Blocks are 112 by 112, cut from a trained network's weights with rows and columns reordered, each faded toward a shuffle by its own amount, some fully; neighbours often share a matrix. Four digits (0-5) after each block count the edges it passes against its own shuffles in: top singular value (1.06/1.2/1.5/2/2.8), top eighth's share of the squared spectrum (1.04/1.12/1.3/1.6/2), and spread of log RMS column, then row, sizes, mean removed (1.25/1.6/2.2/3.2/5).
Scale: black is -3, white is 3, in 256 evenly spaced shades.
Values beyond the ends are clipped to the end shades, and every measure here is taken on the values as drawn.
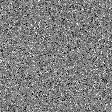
1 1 0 0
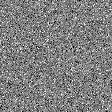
2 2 0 1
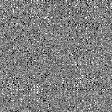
4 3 2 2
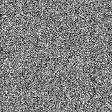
2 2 1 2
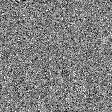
0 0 0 0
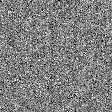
1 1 0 0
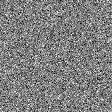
2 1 0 0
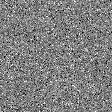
0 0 0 0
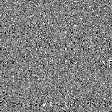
3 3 2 2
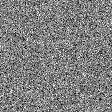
0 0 0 0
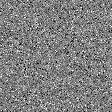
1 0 0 0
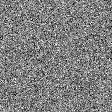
0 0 0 0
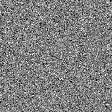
2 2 1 0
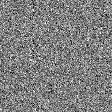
2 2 1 0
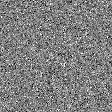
2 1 0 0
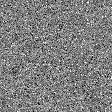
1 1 0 0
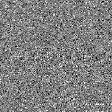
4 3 1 2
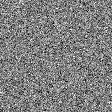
0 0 0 0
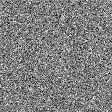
2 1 0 0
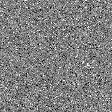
3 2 1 1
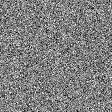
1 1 0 0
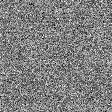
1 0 0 0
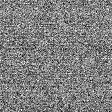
2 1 0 0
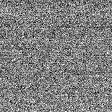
2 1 0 0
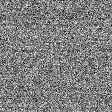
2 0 0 0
